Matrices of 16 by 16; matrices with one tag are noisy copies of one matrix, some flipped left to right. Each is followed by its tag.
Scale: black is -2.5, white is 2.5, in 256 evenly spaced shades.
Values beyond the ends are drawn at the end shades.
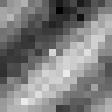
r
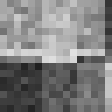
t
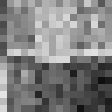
t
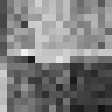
t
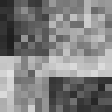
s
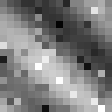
r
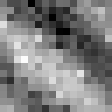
r
